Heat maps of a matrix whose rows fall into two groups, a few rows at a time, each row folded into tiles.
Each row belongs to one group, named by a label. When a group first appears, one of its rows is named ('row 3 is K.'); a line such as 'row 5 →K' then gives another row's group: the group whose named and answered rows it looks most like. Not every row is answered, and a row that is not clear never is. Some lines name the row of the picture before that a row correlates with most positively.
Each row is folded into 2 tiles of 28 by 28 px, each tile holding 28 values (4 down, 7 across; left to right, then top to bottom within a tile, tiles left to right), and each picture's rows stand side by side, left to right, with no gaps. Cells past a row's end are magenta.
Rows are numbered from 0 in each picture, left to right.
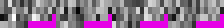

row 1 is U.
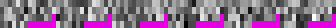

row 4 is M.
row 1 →U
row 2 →U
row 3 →U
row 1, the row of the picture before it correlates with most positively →2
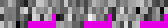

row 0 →U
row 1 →U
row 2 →M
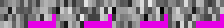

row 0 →U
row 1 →M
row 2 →M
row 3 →M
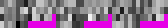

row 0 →U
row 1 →U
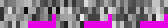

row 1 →M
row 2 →U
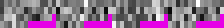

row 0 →M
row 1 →M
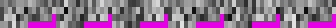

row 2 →U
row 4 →U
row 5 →M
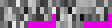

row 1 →M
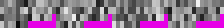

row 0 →U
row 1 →M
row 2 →U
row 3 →M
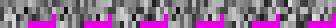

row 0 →M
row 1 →U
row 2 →M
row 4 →M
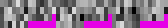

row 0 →M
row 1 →M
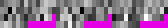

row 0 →U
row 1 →M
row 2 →U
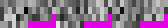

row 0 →M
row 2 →U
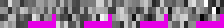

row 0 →U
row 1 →U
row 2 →M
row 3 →M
